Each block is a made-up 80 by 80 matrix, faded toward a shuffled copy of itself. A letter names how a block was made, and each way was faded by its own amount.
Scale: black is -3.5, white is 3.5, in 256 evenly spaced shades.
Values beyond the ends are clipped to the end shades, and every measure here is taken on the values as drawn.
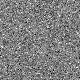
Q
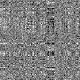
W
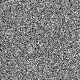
Q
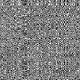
W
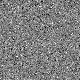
Q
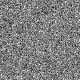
Q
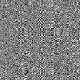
W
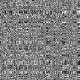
W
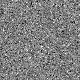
Q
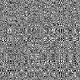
W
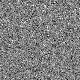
Q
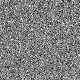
Q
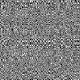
W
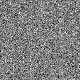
Q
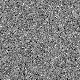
Q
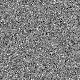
Q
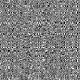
W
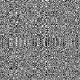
W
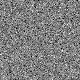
Q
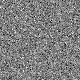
Q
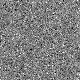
Q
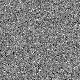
Q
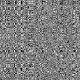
W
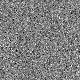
Q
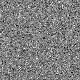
Q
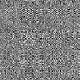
W
